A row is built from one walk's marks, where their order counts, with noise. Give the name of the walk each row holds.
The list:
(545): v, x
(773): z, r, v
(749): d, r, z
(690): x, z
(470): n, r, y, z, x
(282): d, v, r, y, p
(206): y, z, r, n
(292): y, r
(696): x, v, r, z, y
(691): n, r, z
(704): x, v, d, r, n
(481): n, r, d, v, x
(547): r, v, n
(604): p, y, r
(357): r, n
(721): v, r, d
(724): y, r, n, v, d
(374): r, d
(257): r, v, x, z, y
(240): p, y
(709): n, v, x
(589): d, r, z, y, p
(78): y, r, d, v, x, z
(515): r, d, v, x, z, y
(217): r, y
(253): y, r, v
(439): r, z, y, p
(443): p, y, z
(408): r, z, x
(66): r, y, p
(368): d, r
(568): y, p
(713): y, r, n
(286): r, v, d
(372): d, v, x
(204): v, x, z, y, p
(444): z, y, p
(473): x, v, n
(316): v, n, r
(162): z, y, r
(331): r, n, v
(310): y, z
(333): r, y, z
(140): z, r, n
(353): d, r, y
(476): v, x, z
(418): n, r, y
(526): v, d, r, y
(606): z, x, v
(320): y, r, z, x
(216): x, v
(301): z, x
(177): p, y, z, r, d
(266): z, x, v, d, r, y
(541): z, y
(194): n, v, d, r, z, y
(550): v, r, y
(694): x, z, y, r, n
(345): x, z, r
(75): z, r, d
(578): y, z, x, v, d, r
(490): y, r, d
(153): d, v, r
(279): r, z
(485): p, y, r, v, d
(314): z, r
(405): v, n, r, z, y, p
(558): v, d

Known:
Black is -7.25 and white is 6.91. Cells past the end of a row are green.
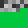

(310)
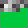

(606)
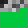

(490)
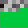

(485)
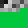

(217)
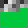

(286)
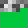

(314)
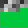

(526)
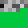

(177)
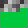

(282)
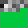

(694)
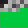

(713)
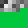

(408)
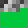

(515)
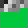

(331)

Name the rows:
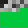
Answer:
(292)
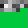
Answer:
(301)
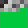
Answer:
(66)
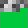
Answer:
(773)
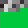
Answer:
(204)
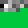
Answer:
(690)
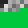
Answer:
(418)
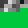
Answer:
(558)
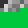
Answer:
(481)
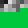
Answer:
(374)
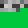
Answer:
(444)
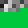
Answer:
(696)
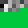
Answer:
(473)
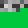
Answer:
(541)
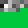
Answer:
(345)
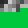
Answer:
(368)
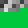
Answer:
(405)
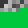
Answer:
(78)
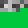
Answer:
(162)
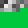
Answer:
(279)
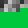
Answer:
(372)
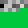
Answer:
(604)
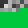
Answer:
(320)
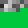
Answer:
(266)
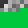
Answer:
(470)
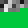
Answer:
(545)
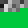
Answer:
(704)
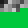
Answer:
(353)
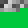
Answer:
(439)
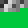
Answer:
(257)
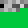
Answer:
(443)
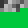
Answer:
(589)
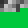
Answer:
(749)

